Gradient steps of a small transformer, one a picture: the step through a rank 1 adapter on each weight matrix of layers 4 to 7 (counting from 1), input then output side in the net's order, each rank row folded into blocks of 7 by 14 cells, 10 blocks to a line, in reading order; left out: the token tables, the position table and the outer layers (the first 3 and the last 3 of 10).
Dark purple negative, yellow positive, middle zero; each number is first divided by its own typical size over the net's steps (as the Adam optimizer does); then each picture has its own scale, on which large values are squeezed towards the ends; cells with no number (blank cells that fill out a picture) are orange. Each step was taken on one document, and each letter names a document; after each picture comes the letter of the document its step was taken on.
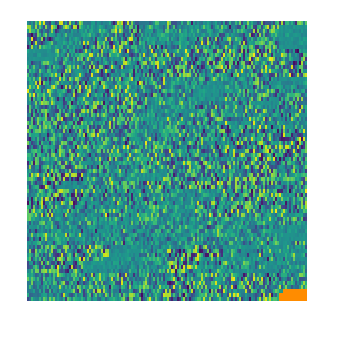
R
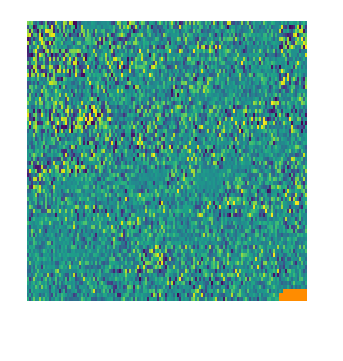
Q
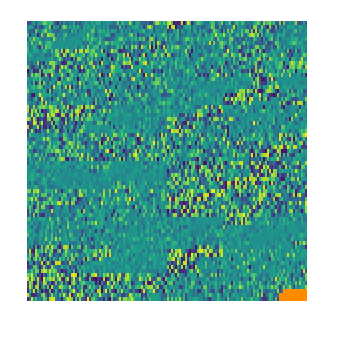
R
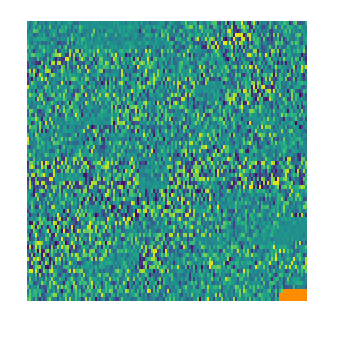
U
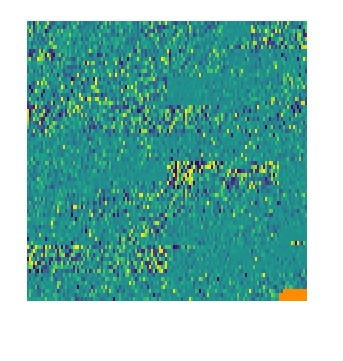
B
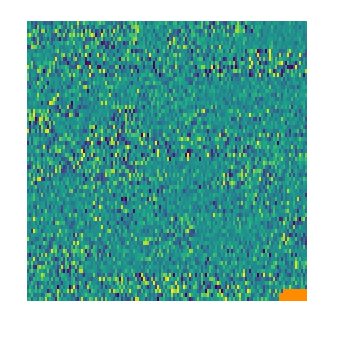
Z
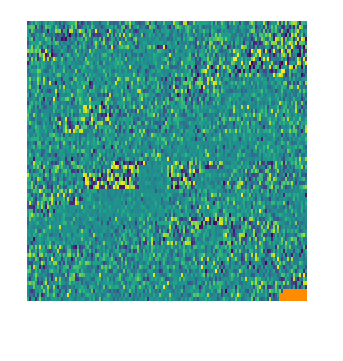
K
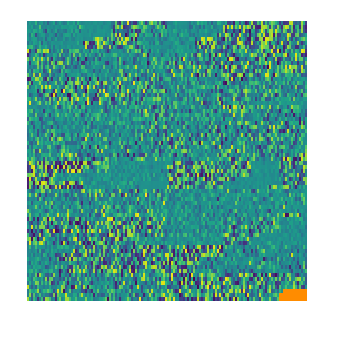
U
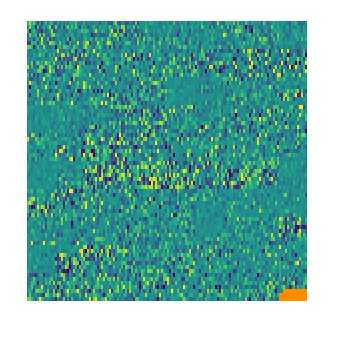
Z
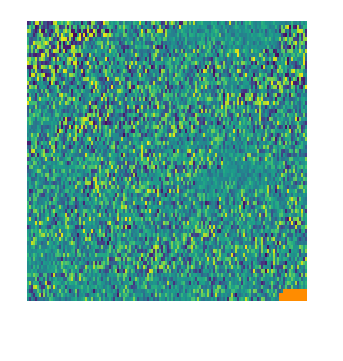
Q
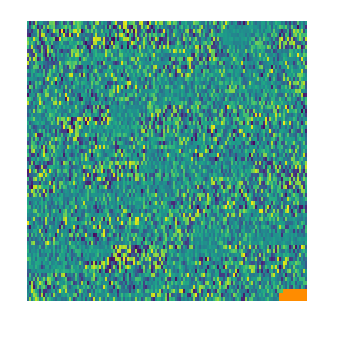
Q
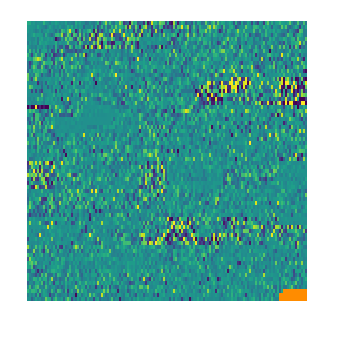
B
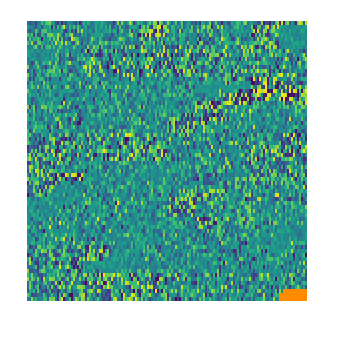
R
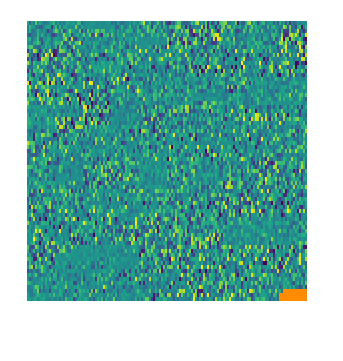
K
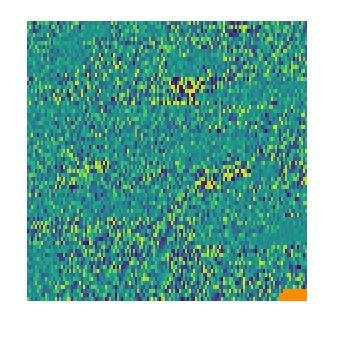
U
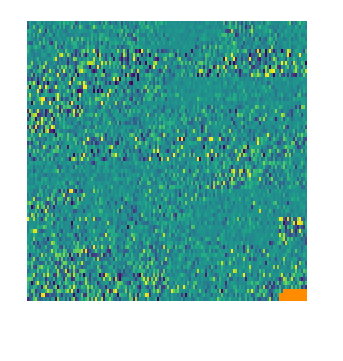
Z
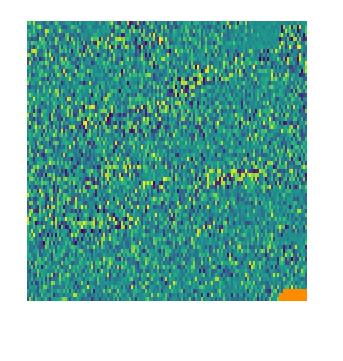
K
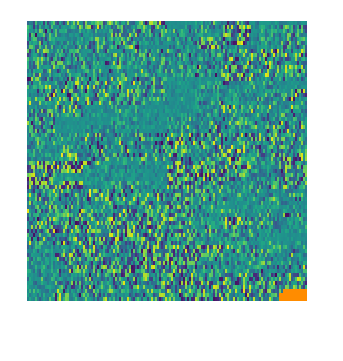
U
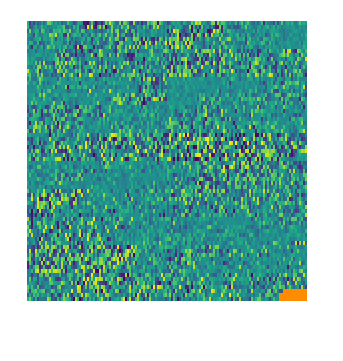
R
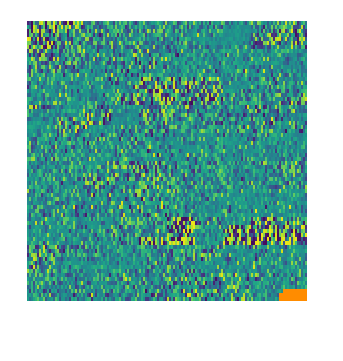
Q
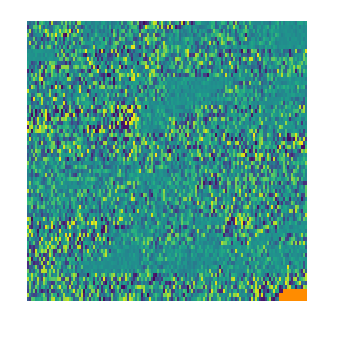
R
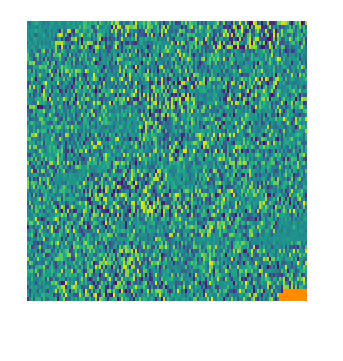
U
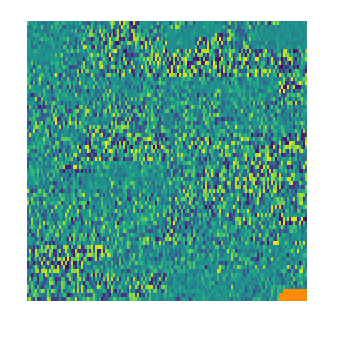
R
